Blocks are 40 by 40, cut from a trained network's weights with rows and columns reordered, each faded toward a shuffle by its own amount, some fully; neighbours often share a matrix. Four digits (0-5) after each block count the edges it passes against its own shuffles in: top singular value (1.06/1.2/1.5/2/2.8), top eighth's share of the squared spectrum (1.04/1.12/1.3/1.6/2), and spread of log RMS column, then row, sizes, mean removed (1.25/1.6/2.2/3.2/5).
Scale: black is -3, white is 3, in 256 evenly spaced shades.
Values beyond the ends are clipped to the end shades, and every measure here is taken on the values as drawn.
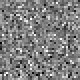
2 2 0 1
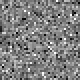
0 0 0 0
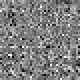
2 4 2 2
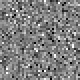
0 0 0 0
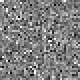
1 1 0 0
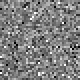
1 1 0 0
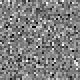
2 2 1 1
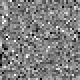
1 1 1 0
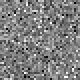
0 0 0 0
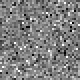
0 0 0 0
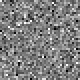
0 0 0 0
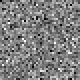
2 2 0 0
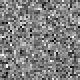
2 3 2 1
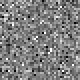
1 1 0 1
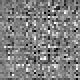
3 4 3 0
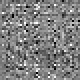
2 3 3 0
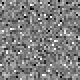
0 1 0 0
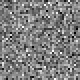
1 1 0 0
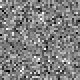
1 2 0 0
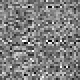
3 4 2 2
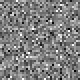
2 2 1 0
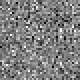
1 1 0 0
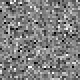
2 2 0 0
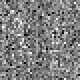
2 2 0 0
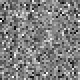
0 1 0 0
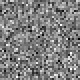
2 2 0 1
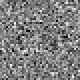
1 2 0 2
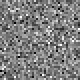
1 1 0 0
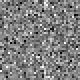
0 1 0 0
